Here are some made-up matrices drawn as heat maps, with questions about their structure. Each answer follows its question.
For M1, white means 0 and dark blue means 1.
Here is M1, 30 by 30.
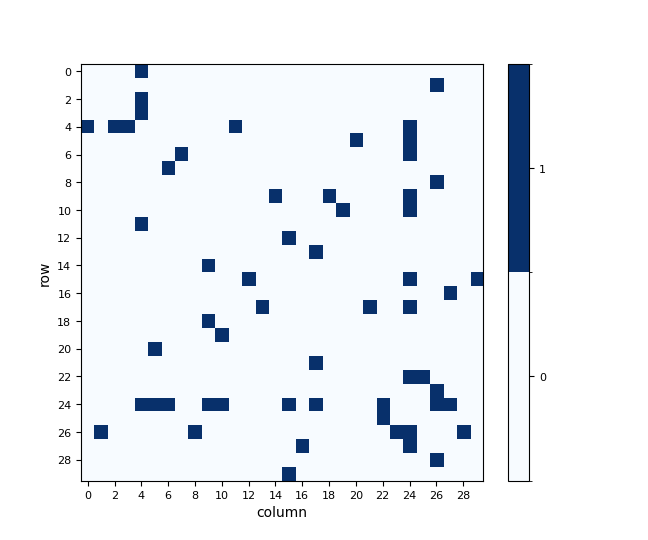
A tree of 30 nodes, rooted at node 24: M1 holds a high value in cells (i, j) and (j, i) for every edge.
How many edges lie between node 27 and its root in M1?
1
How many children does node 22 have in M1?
1
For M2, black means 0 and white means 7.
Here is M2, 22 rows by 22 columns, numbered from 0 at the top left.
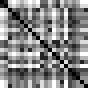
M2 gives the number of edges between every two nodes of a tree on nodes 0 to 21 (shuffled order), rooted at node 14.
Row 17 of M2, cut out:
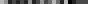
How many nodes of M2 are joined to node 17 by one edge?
6
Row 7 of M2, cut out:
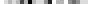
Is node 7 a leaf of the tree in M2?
yes
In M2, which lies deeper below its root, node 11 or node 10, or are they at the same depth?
the same depth
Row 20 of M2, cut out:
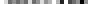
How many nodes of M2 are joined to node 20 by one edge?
1
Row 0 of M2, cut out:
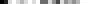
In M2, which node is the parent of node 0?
1
